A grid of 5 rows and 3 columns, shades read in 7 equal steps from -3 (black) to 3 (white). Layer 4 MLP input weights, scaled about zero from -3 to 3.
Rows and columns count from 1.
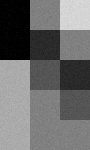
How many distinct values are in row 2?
3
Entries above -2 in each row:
2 1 2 3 3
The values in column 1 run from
-3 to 1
